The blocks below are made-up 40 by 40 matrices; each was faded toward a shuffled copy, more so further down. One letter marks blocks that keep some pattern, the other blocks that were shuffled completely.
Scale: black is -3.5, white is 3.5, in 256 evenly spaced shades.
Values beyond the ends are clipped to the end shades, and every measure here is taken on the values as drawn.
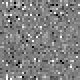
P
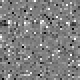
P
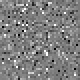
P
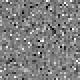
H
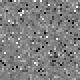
H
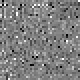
P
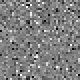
P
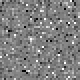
H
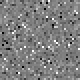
H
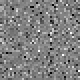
P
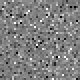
H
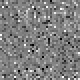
P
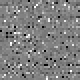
P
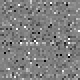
P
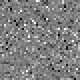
H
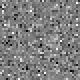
P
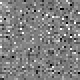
P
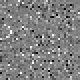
P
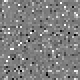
P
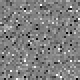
H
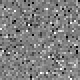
H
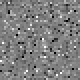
P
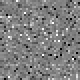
H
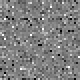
P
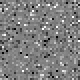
P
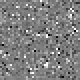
P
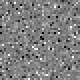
H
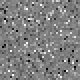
H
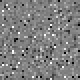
H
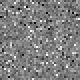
H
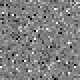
H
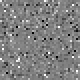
P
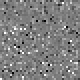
P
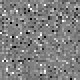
P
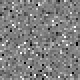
H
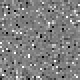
H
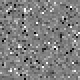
H
